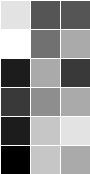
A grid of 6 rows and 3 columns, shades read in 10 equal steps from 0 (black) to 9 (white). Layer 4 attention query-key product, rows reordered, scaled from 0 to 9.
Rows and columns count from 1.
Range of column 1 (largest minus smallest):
9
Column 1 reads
8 9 1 2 1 0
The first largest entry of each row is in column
1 1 2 3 3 2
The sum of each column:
21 32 31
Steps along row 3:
up down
